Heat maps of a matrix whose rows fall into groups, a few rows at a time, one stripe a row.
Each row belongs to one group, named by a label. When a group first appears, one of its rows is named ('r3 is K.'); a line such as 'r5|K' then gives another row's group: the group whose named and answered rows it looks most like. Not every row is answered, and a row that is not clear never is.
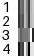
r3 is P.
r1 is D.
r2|D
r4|D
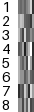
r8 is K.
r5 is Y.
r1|P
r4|P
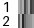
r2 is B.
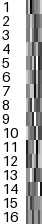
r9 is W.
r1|B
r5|K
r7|K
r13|K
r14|P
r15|B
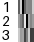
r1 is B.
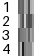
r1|D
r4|B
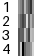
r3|D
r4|B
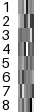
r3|P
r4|W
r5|K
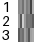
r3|D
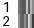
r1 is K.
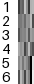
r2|P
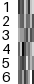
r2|P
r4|B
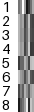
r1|K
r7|D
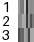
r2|K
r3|D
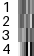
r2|P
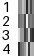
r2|W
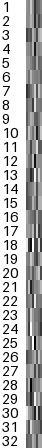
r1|K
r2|K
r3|D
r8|W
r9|K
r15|D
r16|Y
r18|P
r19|K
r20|P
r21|B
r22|W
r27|K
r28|B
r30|Y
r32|D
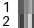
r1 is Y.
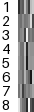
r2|P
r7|B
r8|Y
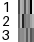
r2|B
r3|K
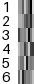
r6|B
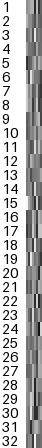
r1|K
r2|Y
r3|W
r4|Y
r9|P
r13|B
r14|W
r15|Y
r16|D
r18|W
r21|D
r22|K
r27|D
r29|K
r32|W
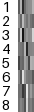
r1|B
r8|W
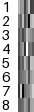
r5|D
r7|B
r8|D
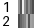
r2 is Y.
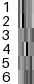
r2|B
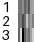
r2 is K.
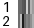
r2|B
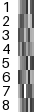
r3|D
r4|B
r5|Y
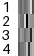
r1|P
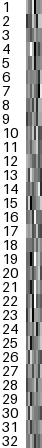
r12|Y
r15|B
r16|W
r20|P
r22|W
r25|B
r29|B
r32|K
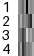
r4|B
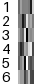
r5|W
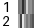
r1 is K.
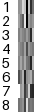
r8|W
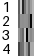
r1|B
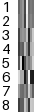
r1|W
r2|W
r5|B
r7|Y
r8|D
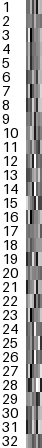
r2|W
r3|B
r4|B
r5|B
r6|D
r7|B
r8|D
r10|K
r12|W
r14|W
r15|Y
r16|B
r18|B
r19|D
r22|K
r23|B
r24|W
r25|P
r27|B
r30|D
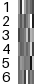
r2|P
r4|P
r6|W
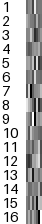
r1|W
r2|Y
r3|K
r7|B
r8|Y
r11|P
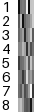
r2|B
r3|P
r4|K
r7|P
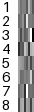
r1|Y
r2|W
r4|D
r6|P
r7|W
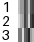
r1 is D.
